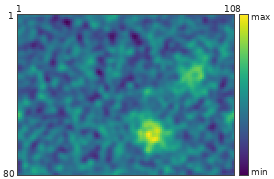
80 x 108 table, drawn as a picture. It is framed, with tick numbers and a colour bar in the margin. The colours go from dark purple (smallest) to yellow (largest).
Two bumps rise from the field. The halves do not mirror each other. The bottom middle is the ninth with the highest average. No lone cell stands out from its neighbours. The texture is blotchy.
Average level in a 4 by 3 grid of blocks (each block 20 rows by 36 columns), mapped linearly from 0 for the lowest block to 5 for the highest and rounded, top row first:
011 / 115 / 142 / 242
